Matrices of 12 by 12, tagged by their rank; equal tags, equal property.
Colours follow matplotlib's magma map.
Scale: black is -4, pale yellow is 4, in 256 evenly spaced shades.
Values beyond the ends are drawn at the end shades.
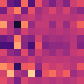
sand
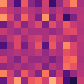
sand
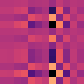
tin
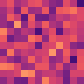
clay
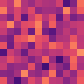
clay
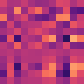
sand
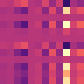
tin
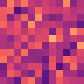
clay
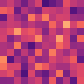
clay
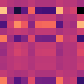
tin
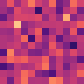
clay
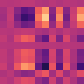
tin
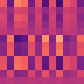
tin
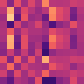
sand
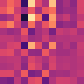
sand
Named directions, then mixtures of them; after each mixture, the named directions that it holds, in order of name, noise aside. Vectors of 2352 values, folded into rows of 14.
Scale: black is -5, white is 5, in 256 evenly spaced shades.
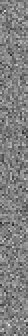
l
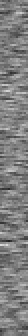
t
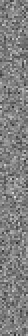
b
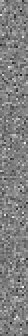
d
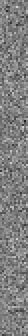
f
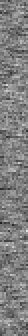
l, t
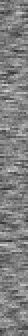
t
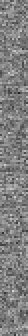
b, t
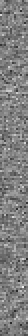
d, t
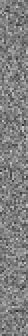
f, l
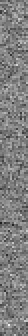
l, t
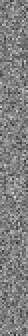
b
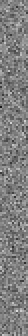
b, f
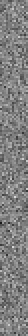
b, l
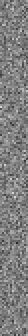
b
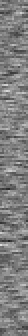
t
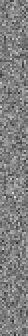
b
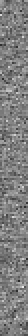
d, t
